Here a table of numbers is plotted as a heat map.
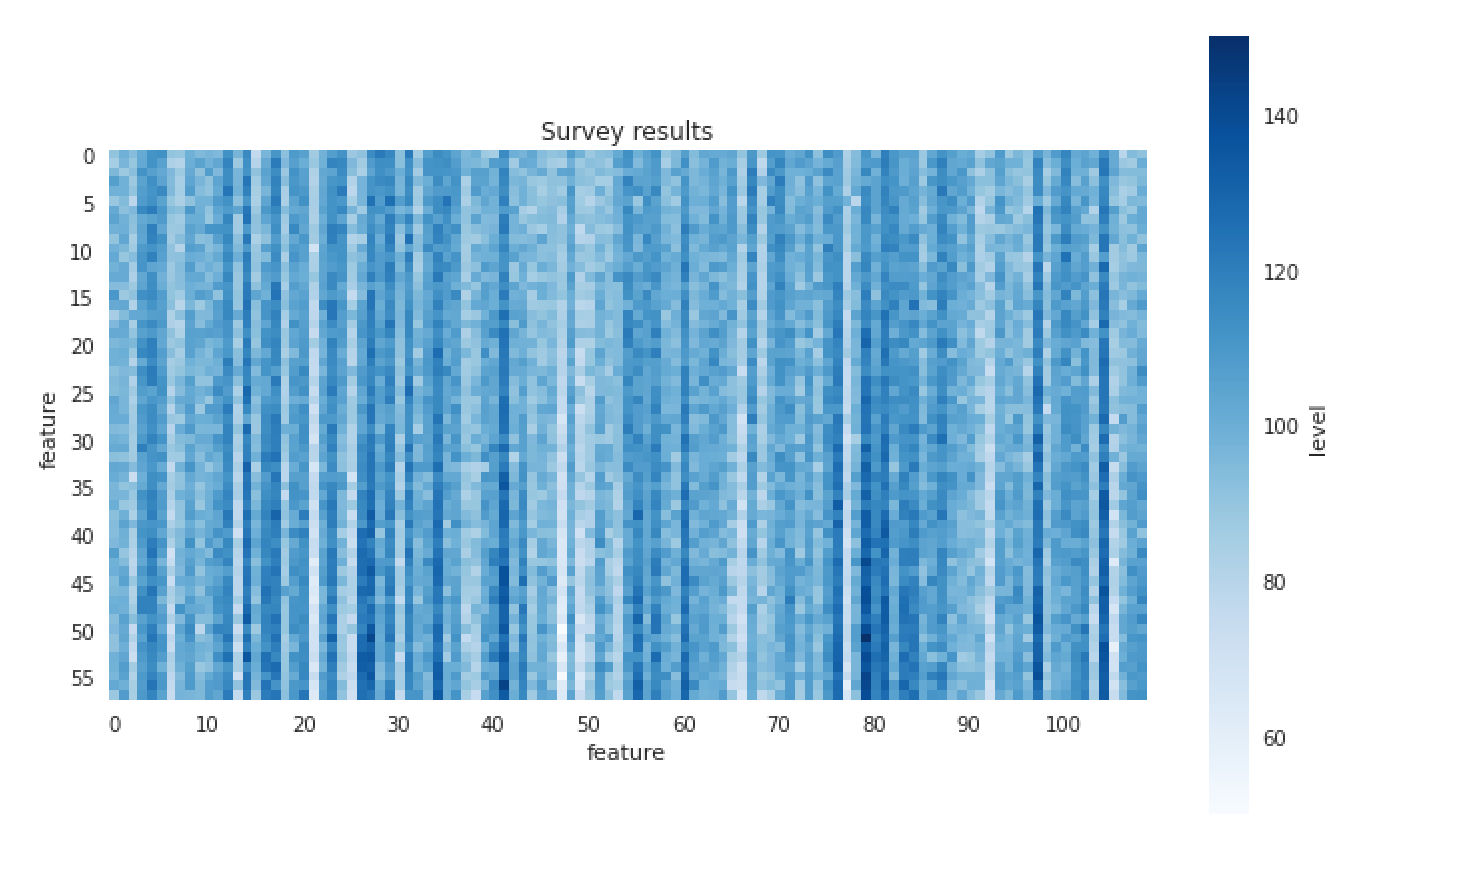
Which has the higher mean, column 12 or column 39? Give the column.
12
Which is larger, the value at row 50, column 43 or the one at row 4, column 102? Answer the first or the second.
the first
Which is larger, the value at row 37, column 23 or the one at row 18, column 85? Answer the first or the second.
the first
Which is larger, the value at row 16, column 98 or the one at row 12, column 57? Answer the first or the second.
the second
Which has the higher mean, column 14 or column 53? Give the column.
14
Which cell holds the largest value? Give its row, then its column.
51, 79
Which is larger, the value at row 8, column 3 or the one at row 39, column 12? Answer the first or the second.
the second
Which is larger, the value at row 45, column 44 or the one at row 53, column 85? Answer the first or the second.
the second
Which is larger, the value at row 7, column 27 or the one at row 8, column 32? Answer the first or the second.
the first
